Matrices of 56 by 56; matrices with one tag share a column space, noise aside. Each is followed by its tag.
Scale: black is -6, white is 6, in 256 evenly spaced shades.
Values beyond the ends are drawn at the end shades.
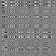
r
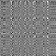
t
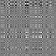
r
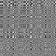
r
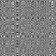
t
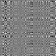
t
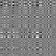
r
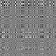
r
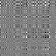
r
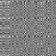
t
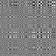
r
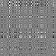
r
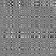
r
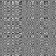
t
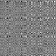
t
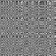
t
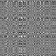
t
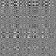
r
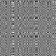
t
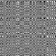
t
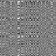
t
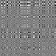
r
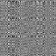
t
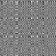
t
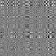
r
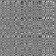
t
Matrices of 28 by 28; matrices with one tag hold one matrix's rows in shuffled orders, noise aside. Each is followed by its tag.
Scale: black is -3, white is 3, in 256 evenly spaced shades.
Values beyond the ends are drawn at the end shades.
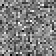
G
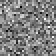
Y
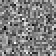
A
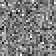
G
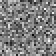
Y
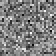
G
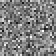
G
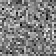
Y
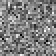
Y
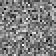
A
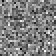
Y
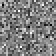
G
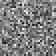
A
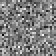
G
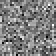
Y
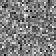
A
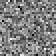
Y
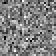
A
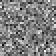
Y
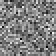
Y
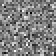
A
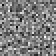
Y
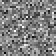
A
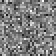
G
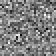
Y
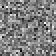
Y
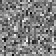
A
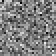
Y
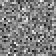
A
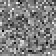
Y
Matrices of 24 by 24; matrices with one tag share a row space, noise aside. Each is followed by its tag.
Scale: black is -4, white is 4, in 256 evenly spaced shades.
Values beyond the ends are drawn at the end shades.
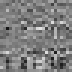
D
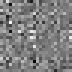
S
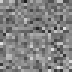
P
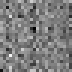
S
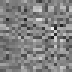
D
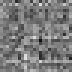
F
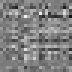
F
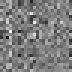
S
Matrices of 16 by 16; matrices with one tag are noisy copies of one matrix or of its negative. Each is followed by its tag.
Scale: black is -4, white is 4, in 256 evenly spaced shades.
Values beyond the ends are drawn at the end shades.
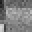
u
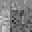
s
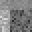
s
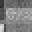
u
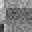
u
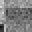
u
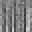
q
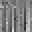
q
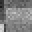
u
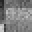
u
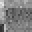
u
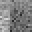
s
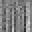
q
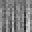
q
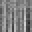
q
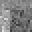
s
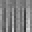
q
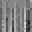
q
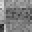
u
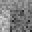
s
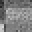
u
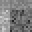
s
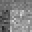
s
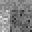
s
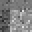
s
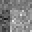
s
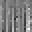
q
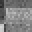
u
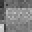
u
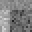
s
